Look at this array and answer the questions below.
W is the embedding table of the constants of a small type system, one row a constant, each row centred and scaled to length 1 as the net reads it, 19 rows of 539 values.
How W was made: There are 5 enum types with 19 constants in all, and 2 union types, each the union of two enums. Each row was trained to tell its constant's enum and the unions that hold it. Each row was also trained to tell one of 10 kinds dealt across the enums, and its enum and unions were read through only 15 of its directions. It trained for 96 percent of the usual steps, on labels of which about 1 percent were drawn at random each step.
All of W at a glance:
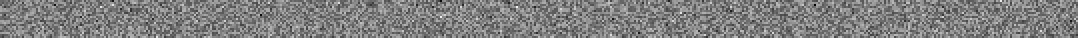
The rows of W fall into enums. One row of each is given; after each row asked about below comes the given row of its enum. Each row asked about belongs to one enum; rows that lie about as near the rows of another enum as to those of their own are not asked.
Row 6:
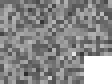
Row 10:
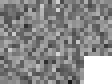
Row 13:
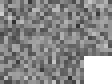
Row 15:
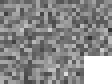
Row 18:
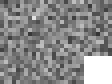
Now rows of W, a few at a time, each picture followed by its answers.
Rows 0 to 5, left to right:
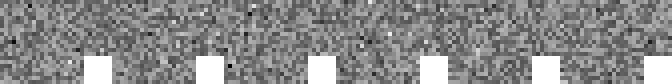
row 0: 18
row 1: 15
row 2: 6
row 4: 13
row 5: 13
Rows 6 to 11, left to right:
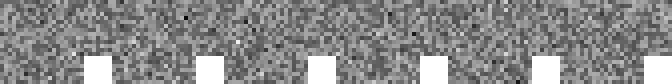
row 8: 18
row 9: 6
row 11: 13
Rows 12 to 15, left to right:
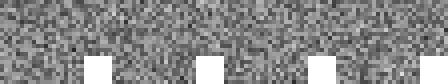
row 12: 6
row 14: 18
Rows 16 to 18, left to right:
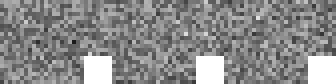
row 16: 13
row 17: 18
